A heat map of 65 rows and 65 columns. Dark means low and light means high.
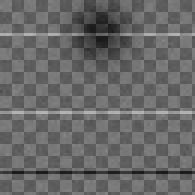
Ninth with the lowest average: top middle. Slope: none. Dips: one, in the top middle. Odd lines: rows 12, 38 and 58.
